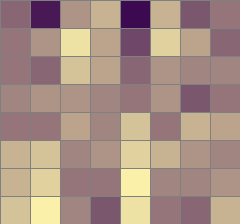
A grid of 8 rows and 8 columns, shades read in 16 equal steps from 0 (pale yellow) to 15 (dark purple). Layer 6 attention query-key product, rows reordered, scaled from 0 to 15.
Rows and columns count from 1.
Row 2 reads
8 6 1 5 11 2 5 9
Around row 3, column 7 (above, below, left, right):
5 10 6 7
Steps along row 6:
down up down down up up up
